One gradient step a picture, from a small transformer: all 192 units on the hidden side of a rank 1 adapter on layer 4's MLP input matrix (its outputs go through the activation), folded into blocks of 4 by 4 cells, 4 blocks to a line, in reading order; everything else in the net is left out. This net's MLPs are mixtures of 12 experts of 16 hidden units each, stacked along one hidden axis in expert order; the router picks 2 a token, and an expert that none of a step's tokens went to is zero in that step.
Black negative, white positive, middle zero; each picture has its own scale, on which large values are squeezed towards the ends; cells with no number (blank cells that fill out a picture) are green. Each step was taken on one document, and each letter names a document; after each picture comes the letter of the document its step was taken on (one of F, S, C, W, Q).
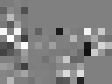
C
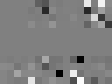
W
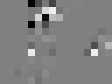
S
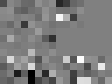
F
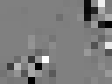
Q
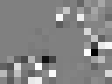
Q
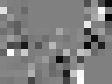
C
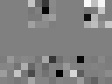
W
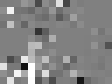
F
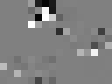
S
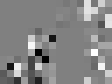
Q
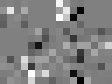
F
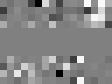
W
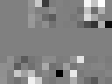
W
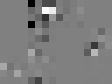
S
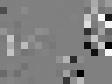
C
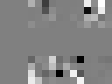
W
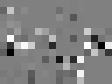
C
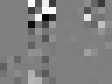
S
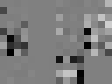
C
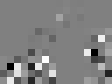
Q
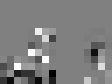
Q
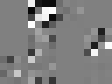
S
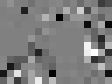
Q
